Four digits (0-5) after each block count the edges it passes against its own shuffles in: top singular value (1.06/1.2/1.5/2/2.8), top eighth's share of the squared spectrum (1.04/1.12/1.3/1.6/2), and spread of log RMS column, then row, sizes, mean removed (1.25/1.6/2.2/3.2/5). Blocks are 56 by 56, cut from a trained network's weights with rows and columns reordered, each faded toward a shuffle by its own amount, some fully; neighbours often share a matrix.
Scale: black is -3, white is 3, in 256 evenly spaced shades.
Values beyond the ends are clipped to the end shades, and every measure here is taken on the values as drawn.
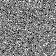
0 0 0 0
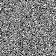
1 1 0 0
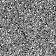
0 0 0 0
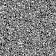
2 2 0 0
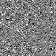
2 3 2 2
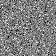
0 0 0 0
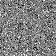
0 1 0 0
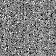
1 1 0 0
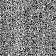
2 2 0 1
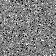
0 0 0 0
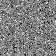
1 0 0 0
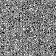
2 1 0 0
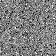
0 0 0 0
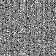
2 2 0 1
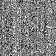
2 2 0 1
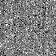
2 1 0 0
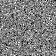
0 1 0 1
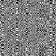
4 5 3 2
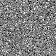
1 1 0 0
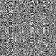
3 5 3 2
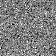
1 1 0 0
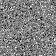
0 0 0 0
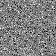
0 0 0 0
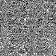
1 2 2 0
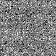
2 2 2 0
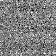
2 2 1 0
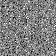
1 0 0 0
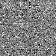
1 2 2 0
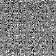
2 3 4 1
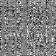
2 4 4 1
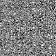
1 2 2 0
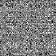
2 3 3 1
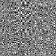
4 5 3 2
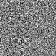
3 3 1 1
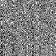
3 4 2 1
